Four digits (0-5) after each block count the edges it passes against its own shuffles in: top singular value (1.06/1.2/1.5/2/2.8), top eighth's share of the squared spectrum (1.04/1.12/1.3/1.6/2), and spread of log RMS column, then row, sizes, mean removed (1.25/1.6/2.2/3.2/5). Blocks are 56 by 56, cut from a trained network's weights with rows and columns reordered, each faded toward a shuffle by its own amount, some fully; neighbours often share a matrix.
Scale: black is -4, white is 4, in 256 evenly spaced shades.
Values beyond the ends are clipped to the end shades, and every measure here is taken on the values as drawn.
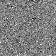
0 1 0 1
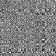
4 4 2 2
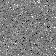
0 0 0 0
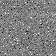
0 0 0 0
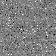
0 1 0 0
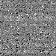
2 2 1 0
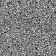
2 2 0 1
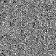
3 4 2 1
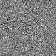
2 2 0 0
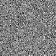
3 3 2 1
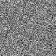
3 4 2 0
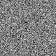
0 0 0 0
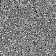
0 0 0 0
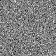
2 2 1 0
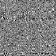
3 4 1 2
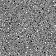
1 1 0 0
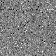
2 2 0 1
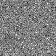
2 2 0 1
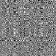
3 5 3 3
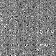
2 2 0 2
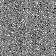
1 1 0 0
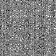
3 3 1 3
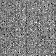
2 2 0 1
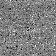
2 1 1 0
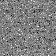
0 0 0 0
